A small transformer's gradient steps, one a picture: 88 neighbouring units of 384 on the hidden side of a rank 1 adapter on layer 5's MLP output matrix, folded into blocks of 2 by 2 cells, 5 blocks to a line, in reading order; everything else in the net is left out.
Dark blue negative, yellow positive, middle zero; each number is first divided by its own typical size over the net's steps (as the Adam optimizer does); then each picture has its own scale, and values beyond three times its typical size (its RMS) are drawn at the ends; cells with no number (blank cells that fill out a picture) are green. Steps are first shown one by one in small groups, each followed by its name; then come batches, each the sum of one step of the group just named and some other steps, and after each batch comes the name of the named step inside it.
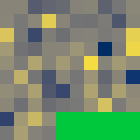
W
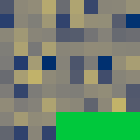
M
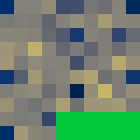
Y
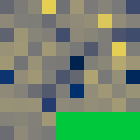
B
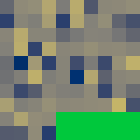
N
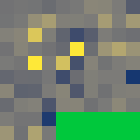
B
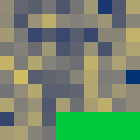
W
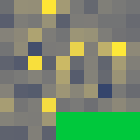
N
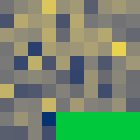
N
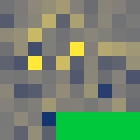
N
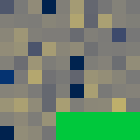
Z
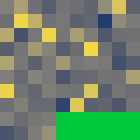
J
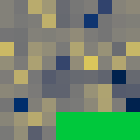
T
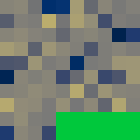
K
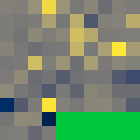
T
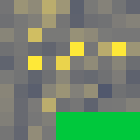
T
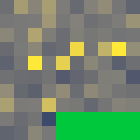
Z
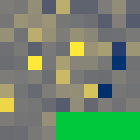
J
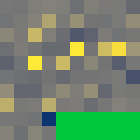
K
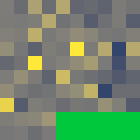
T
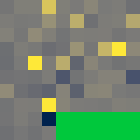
Z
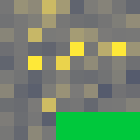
T
